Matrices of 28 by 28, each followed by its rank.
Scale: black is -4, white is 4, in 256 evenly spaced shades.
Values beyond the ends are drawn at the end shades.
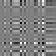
one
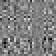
five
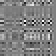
two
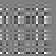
one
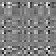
two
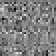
five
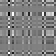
one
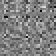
five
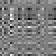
two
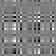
one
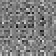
five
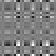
one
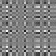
one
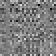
five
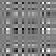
one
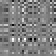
two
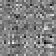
five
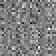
five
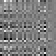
two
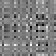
two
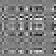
two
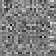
five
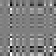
one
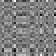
two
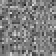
five
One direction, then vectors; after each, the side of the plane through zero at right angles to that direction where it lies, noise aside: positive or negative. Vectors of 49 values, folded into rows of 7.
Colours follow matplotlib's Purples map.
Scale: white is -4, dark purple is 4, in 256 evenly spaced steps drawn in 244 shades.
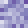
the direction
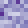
positive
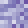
positive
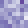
negative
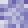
positive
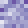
positive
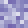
positive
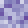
positive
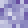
positive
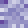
negative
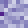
negative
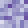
positive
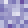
positive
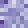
negative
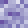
negative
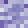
negative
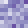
positive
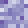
negative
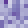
negative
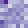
negative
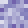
positive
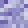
negative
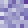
positive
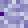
negative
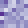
negative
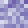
positive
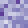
positive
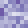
positive
